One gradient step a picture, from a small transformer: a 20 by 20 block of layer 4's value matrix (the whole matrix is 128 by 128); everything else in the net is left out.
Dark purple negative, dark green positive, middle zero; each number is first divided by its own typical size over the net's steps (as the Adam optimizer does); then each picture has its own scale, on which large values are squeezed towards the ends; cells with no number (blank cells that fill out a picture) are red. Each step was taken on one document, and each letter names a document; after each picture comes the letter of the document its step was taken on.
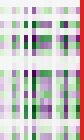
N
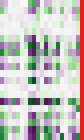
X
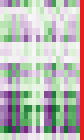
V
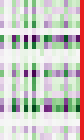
N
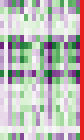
V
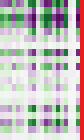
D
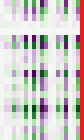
N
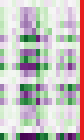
X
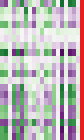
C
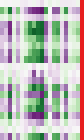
D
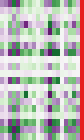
V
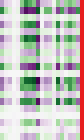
X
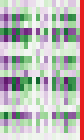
C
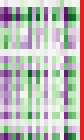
D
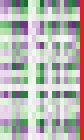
V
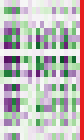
D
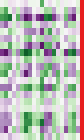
D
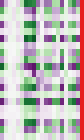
X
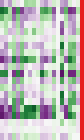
C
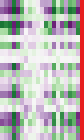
V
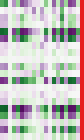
C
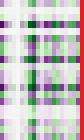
X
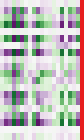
V
